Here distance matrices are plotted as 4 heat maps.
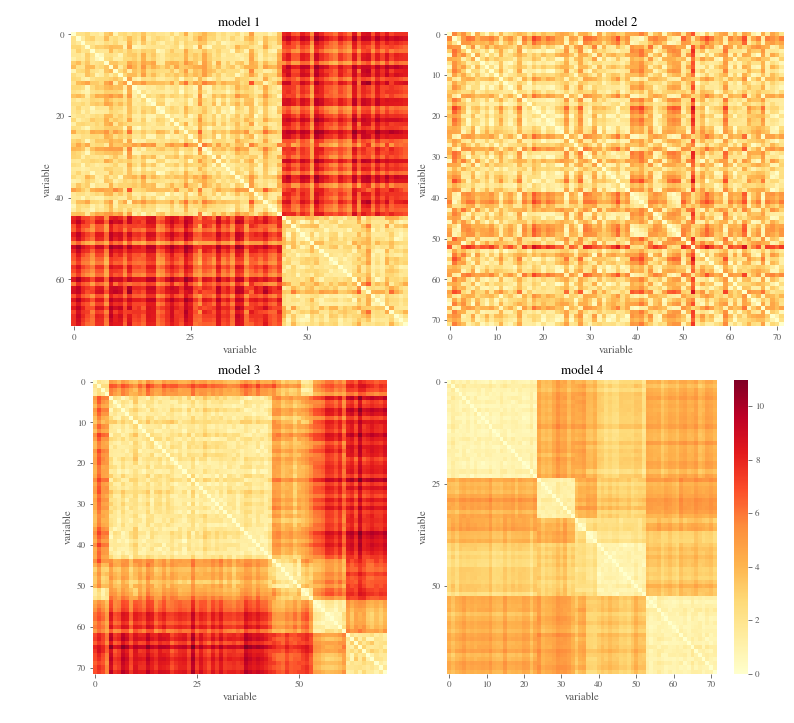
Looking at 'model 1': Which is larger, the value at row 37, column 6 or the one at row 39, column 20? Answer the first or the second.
the first
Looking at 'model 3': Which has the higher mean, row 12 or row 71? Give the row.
71
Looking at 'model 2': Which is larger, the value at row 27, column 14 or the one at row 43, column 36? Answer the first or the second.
the second
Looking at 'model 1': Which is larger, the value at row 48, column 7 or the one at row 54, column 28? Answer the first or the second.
the second
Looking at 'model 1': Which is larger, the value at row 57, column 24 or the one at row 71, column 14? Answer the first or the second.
the first
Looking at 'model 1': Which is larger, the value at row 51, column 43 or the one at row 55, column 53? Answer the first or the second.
the first
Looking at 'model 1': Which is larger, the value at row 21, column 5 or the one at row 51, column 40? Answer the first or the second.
the second
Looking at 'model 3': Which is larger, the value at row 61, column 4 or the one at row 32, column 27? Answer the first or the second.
the first
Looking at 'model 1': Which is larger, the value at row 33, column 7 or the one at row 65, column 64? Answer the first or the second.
the first
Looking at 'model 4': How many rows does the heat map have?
72
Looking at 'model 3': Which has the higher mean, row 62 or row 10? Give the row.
62
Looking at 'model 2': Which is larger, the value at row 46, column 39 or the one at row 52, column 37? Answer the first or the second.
the second
